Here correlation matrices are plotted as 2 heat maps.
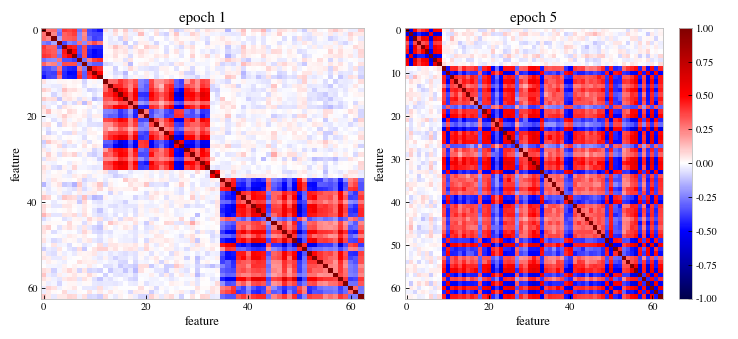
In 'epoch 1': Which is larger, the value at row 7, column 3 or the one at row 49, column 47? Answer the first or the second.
the second
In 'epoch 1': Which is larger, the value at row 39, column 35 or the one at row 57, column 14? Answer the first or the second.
the second
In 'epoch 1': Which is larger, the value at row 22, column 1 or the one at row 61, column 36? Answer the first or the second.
the second
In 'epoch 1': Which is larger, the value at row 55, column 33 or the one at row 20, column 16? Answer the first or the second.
the first
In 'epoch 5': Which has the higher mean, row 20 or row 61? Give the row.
20
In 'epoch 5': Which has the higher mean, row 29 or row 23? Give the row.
29
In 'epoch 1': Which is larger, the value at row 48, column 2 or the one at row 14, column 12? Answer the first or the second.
the second
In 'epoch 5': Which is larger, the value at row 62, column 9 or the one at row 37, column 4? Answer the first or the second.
the first
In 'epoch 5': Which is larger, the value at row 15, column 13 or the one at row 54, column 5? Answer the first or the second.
the first
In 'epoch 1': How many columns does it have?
63
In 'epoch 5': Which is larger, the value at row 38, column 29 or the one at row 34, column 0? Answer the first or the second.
the first
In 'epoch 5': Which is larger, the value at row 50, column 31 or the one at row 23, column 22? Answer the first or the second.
the first
